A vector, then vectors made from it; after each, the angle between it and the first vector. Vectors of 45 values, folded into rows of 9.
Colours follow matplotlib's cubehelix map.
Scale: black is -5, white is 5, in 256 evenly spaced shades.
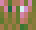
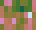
partly opposed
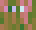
nearly parallel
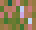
partly aligned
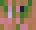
nearly opposite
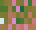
partly opposed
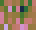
nearly opposite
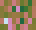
partly opposed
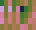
nearly opposite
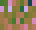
partly opposed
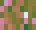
orthogonal
